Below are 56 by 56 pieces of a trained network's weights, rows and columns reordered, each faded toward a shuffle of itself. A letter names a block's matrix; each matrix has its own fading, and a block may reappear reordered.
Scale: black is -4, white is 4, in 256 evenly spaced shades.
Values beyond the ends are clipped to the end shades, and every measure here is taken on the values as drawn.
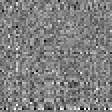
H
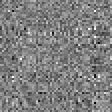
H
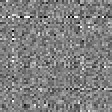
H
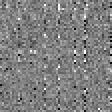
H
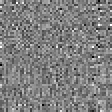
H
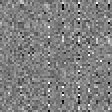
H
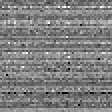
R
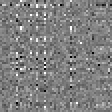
H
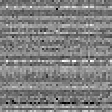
R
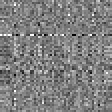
H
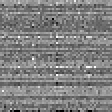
R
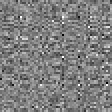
H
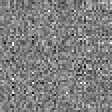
H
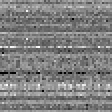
R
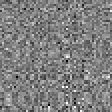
H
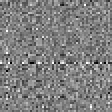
H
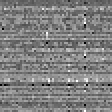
R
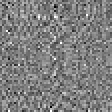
H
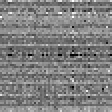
R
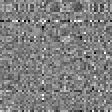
H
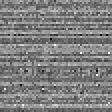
R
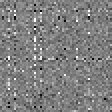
H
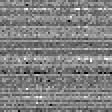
R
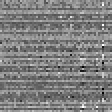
R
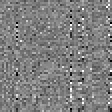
H
